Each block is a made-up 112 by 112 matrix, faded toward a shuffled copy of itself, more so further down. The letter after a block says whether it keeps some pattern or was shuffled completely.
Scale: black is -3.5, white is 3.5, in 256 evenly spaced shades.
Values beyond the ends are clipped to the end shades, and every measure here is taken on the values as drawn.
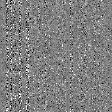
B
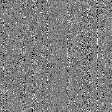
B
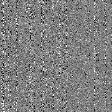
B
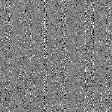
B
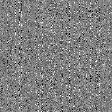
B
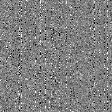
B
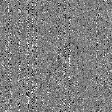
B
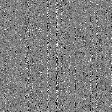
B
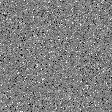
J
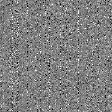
B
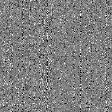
B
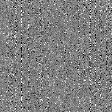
B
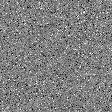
J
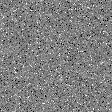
J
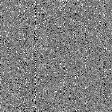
B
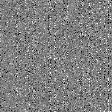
B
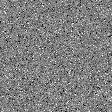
J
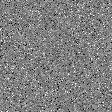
J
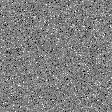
J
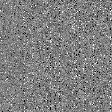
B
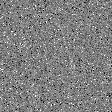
J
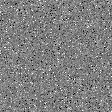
J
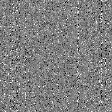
B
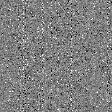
B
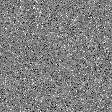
J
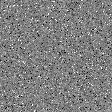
J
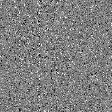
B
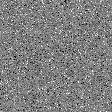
J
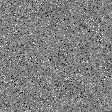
J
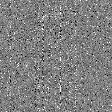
B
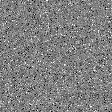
J
